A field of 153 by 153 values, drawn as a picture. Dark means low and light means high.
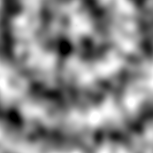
Rings: centred on the top middle. Slope: none. Grain: smooth. Lone odd cells: none.
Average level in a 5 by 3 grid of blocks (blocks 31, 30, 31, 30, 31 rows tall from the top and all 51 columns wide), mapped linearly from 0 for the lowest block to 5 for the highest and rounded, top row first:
2 3 3
3 0 3
4 4 4
3 3 5
3 2 2
